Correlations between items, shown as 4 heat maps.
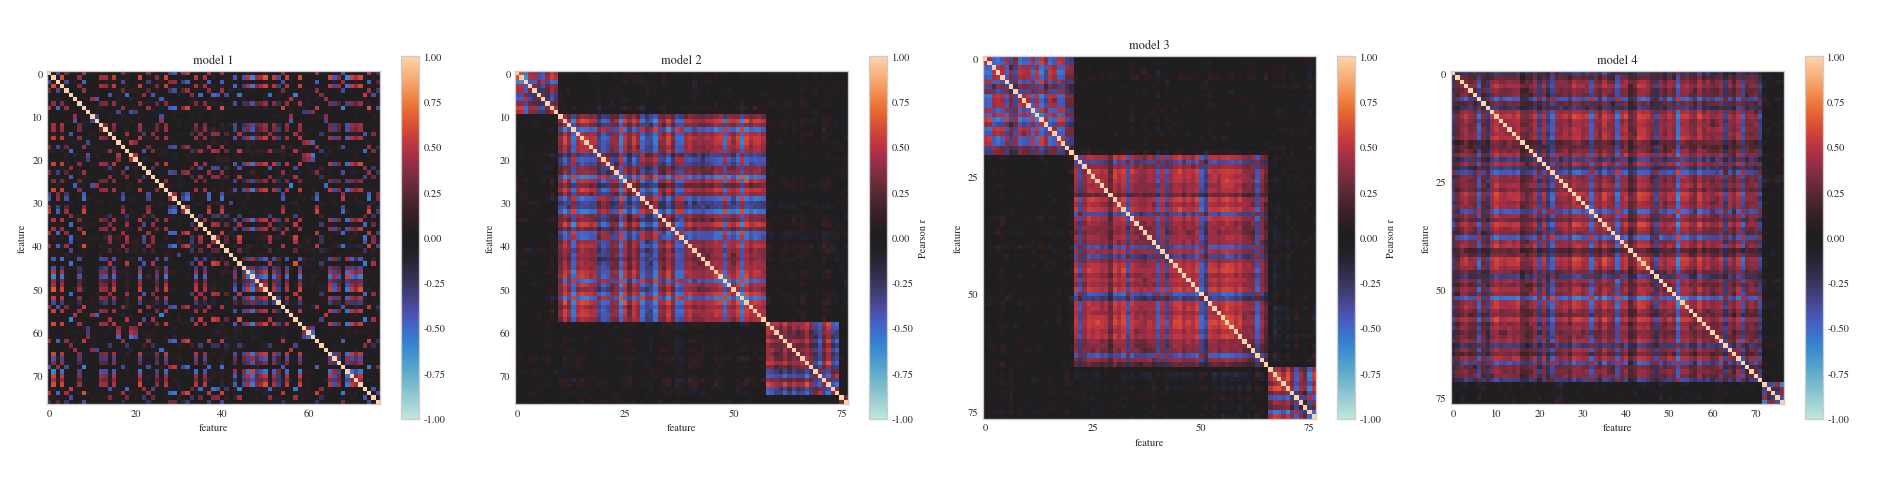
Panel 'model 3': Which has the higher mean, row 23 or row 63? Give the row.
23
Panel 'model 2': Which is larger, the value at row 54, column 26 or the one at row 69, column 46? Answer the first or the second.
the first
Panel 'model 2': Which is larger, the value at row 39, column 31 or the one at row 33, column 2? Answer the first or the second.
the second
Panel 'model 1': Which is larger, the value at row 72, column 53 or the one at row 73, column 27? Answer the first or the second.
the second
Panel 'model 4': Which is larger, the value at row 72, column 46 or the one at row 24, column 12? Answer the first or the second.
the second
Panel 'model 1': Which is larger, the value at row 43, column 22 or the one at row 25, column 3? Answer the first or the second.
the second
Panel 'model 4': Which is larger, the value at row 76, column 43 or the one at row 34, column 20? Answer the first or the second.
the first
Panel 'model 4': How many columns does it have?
77
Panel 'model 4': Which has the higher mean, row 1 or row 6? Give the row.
1
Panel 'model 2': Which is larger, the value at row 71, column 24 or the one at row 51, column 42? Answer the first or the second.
the second
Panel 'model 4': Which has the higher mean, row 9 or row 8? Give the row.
9
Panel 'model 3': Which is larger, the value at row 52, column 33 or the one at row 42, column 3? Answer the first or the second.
the second
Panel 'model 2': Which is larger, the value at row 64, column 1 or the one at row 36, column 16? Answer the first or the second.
the second
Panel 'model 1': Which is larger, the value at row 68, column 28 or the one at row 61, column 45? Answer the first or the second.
the first
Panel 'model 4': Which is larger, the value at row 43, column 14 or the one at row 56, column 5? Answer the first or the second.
the first
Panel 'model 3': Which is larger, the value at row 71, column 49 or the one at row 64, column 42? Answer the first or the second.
the first
